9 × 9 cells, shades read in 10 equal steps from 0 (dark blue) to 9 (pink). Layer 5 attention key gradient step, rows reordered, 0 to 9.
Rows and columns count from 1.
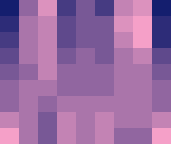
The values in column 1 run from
0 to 9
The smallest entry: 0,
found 2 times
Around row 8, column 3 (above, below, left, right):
5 4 6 7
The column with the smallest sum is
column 9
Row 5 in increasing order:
4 4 5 5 5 5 6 6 7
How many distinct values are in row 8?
3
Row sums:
36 43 43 45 47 49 51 56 58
